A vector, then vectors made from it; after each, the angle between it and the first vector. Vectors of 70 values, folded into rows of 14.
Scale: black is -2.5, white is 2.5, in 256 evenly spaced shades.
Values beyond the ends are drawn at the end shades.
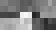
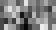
partly opposed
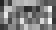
orthogonal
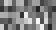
orthogonal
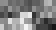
nearly parallel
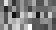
partly aligned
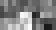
nearly parallel
